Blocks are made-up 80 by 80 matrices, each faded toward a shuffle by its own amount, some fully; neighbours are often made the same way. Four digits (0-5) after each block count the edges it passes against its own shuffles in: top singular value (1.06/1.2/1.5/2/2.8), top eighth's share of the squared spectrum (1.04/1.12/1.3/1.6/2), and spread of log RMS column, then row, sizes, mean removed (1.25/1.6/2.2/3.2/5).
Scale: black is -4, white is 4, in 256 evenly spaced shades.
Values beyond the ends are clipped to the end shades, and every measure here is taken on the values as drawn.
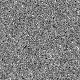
1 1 0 0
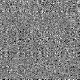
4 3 1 2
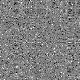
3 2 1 1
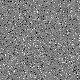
1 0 0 0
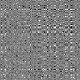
5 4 3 3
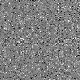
3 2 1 1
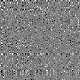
4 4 2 2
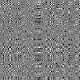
5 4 3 3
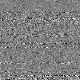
2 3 0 4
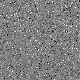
2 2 0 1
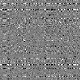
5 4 2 3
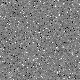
0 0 0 0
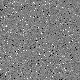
1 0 0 0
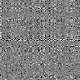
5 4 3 3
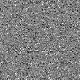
3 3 1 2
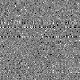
4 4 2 2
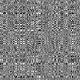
5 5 3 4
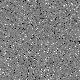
1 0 0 0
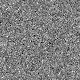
0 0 0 0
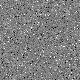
1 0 0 0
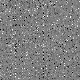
3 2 1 0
